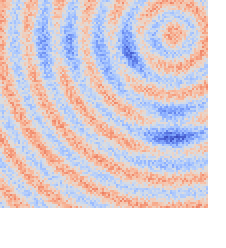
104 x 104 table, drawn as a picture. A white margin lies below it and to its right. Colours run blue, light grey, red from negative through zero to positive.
Dips: three. Average level on the scale: 50%. Rings: centred on the top right. Lone odd cells: none. Mirror symmetry: none.
